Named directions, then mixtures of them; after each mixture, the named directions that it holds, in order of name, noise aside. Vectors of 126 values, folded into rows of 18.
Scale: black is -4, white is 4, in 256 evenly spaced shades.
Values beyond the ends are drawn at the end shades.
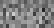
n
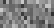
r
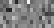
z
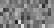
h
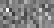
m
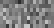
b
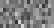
h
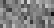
r, z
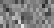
b, h, z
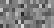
h, r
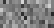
r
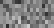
b, h, z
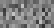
n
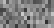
b, r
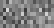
b, m, r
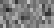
h, z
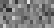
z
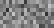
m, n, r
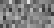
m, n, z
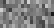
r, z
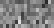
b, h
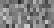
b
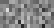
h, m, n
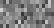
b, h, r
